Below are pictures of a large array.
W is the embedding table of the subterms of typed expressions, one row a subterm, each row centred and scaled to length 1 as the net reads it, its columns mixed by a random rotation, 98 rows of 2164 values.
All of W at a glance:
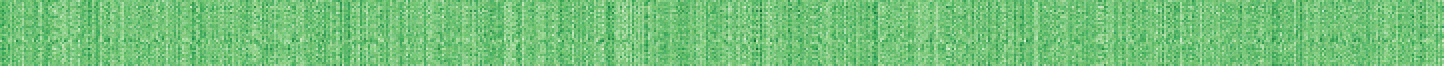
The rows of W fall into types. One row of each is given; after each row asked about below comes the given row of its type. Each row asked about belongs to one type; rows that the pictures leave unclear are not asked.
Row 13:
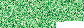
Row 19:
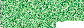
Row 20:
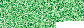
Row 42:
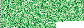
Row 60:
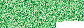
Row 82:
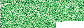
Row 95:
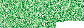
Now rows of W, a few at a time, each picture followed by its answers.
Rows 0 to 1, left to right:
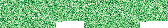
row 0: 82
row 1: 82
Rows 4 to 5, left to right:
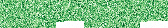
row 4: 95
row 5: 60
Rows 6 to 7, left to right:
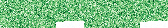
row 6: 42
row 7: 13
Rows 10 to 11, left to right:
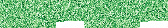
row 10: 95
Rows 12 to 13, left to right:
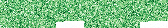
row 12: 42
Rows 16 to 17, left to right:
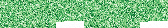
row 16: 13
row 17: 13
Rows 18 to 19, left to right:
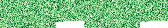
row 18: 20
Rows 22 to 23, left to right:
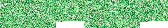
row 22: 82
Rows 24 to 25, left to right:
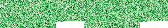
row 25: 20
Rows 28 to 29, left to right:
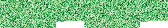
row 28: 19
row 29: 19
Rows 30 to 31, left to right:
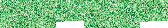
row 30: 42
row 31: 13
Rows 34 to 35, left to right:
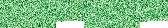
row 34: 60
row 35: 20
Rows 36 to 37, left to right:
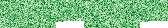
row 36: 20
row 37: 13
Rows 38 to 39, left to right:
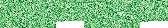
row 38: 42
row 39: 95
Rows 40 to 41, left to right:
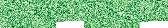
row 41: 95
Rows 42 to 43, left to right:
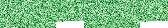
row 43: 82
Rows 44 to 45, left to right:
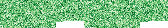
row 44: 19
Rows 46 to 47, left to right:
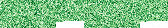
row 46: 82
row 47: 82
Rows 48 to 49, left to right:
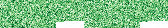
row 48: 13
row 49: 20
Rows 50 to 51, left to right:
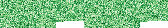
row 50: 42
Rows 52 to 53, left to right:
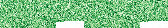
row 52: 95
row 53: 95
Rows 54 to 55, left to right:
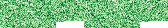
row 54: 13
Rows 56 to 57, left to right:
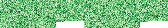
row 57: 60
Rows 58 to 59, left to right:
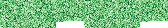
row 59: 19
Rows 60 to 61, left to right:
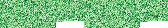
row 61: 60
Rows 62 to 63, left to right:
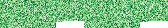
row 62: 60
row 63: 95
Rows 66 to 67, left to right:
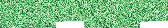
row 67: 42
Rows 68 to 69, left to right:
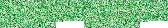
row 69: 60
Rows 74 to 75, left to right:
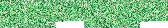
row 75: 42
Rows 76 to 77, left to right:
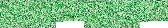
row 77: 95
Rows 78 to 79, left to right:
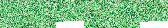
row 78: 20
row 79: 13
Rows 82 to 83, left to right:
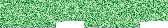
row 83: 13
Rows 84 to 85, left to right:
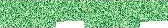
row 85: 42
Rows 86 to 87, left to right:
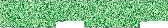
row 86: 95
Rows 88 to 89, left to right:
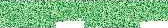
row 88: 20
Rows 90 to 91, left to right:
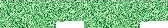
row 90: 42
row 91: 42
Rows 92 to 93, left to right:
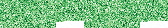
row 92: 19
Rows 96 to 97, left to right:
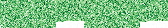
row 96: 19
